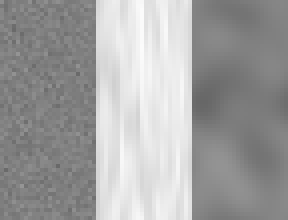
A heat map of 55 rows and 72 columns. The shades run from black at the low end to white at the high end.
It is made of 1 by 3 panels. Panel 1,1: middling, fine-grained, faint in contrast. Panel 1,2: very high, streaked downward, faint in contrast. Panel 1,3: middling, smooth, faint in contrast.
